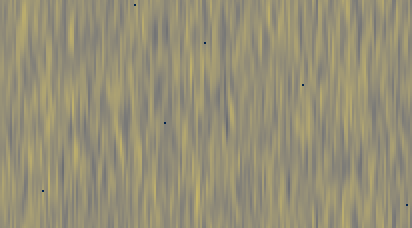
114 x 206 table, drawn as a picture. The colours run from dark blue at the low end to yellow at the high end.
Slope: none. Mirror symmetry: none. Grain: streaks running down. Average level on the scale: 60%. Lone odd cells: 6, each lower than its neighbours.
